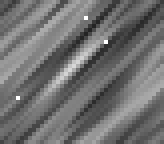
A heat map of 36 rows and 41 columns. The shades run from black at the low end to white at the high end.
Grain: diagonal, up to the right. Odd rows or columns: none. Lone odd cells: 3, each higher than its neighbours. Ninth with the lowest average: top right. Mirror symmetry: none.
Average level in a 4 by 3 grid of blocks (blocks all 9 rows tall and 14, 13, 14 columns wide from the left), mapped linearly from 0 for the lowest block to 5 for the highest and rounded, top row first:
440 | 532 | 324 | 232
